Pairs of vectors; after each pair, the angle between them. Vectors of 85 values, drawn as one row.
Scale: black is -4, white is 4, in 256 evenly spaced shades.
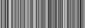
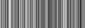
nearly parallel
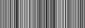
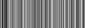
orthogonal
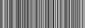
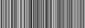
orthogonal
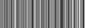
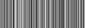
partly aligned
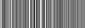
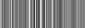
nearly parallel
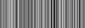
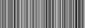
partly opposed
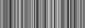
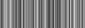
nearly opposite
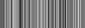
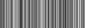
nearly parallel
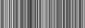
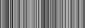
nearly opposite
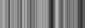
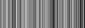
partly aligned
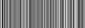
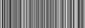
nearly parallel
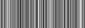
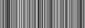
nearly opposite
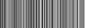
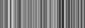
orthogonal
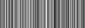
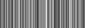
nearly parallel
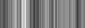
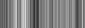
nearly parallel
